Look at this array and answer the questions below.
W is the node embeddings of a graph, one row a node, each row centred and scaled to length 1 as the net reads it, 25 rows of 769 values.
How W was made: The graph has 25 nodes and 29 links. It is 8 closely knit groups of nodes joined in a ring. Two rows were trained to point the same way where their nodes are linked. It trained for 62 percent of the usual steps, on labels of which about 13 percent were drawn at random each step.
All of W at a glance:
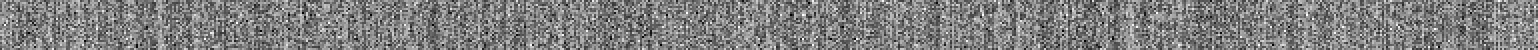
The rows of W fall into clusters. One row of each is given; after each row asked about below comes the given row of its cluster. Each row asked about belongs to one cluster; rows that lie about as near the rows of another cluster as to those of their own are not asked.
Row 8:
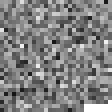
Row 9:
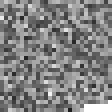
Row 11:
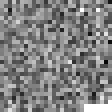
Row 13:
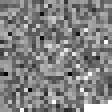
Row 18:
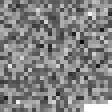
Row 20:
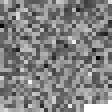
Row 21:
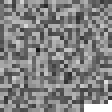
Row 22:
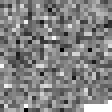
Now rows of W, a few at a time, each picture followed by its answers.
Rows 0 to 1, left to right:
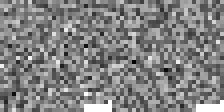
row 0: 11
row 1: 9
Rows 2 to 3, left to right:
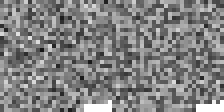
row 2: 22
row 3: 21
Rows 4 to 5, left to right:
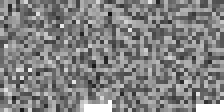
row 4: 18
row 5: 21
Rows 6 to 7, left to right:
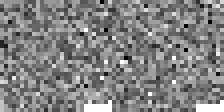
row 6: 20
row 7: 8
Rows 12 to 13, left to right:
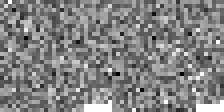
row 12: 18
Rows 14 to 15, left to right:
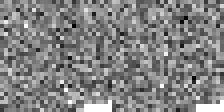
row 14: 22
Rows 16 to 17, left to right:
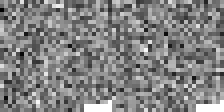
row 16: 13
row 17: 20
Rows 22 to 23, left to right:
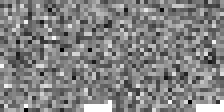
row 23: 11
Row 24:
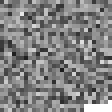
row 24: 21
